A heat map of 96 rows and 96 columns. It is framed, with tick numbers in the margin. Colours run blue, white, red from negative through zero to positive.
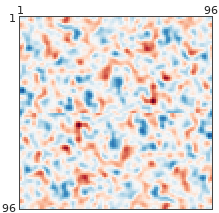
The texture is blotchy. No lone cell stands out from its neighbours. The histogram is bell-shaped. No single row or column stands out from its neighbours. It looks the same turned upside down. No regular stripes run through it.
